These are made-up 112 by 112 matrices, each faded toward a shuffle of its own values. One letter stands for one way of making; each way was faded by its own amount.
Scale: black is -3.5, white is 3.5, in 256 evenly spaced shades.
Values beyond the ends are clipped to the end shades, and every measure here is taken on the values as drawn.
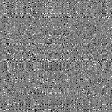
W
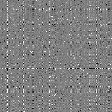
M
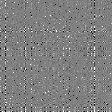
M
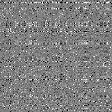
W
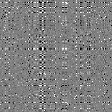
M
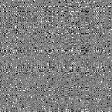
W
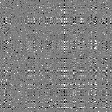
M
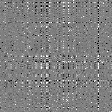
M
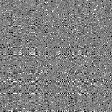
W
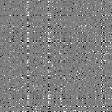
M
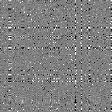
M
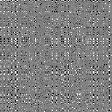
M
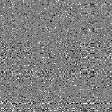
W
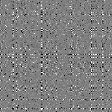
M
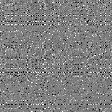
W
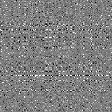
W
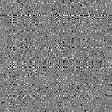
W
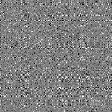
W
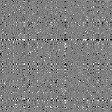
M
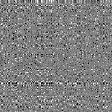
W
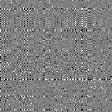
M
